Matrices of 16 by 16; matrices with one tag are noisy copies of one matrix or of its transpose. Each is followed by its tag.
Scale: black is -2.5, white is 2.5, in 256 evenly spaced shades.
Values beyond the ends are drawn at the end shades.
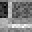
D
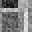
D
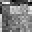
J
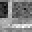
D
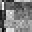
J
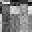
J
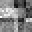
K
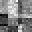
K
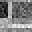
D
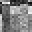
J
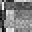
J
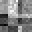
K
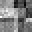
K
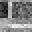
D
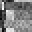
J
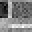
D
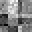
K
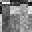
J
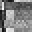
J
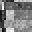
J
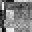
J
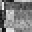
J
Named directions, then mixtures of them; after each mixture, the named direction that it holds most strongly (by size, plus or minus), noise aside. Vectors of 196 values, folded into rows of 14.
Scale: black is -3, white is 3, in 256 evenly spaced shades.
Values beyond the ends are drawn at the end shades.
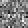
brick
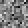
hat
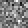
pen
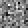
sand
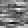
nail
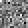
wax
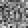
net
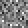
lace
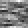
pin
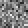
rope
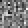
sand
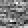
nail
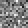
pen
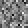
lace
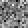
pen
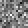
rope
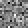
wax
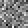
rope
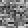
nail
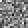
wax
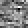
nail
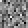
wax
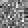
brick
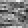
pin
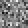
lace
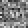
net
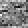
pin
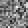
pen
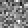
pen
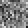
net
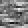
nail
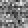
pen
